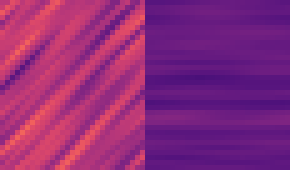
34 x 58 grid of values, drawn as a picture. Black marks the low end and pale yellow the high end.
The table splits into one row of 2 panels. Panel 1,1: middling, slanting up to the right. Panel 1,2: low, streaked across, faint in contrast.
